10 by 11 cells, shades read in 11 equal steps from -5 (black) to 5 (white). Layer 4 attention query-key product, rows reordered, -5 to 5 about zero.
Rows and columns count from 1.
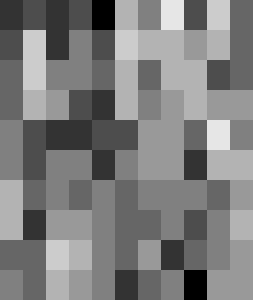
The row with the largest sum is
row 2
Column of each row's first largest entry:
8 2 2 2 10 10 1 1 3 3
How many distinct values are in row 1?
8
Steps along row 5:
down down same up same up same down up down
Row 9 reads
-1 -1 3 2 0 -1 1 -3 -1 0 1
